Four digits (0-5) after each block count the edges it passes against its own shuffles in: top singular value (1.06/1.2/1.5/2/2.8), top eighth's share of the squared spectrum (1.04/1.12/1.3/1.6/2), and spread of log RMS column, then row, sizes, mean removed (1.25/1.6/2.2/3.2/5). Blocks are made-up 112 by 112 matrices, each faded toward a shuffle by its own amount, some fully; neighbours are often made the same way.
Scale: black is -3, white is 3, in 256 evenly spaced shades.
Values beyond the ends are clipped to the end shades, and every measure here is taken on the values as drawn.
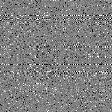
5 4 2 3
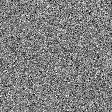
0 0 0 0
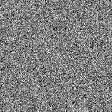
3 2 1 1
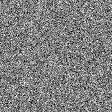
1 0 0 0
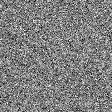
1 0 0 0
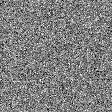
0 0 0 0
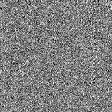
3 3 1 1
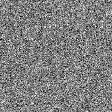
3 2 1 1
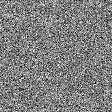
2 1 0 0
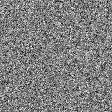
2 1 0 0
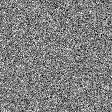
0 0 0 0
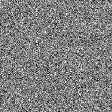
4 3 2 1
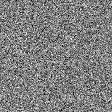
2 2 0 0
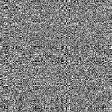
4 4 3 3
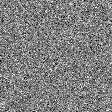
2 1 0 0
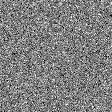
0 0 0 0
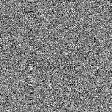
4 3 1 1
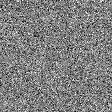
2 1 0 0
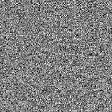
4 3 2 2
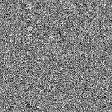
4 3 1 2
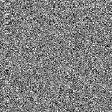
4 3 2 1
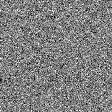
3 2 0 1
